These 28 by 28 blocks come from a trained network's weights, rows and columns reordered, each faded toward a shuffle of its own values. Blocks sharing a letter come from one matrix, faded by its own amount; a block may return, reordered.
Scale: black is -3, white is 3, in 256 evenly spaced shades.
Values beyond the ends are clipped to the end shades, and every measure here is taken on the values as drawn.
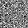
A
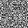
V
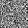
V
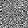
V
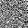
V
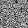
A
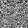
V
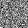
A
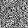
A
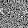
A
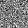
A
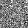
A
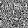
V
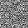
V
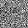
V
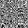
V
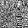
V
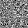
A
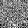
V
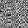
V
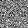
V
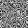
V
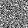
A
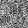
A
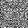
V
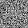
A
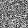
A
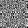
V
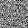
V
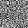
V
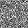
A
